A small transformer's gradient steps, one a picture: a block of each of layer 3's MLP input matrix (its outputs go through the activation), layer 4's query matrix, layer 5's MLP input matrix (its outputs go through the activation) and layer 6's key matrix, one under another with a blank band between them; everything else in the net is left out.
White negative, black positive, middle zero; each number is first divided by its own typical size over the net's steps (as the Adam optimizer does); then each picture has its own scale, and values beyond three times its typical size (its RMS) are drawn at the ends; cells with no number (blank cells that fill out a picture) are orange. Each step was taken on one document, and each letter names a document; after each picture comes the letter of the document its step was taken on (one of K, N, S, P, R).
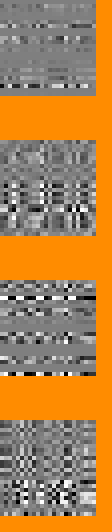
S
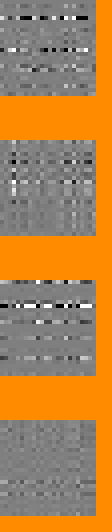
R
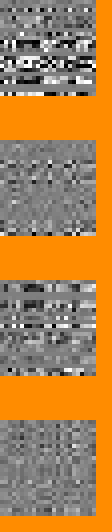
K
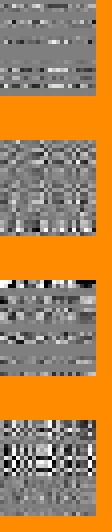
S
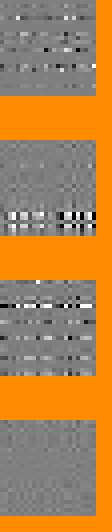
R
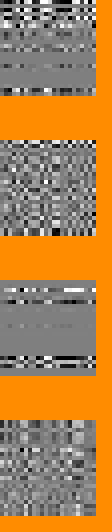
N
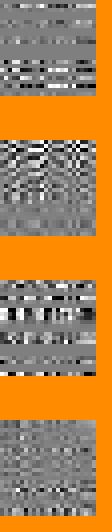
S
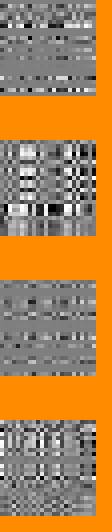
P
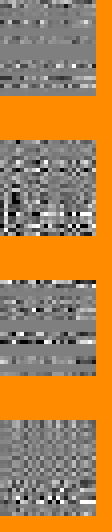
S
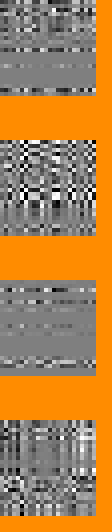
N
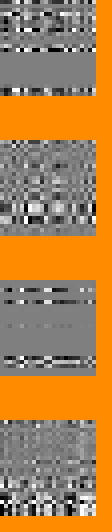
N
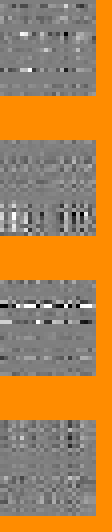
R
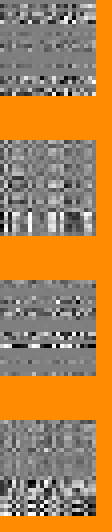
P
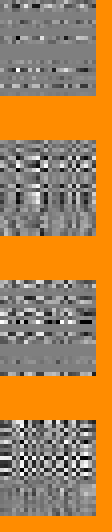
S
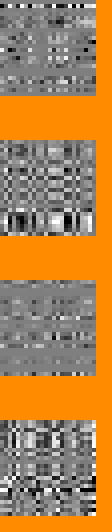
P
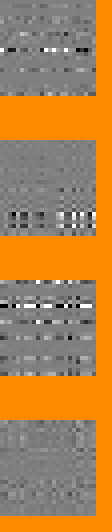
R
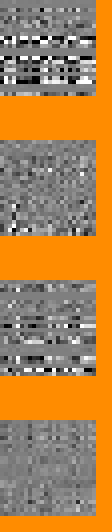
K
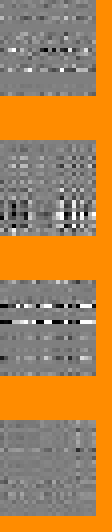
R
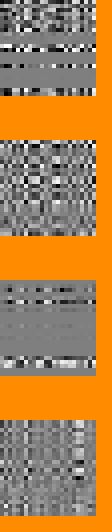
N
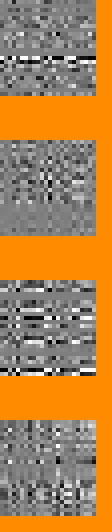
K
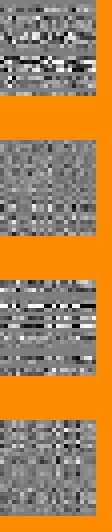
K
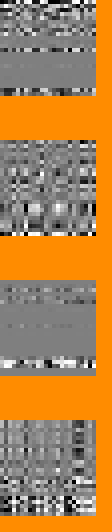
N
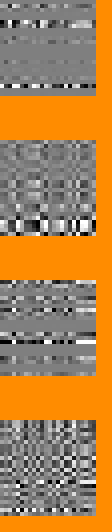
S
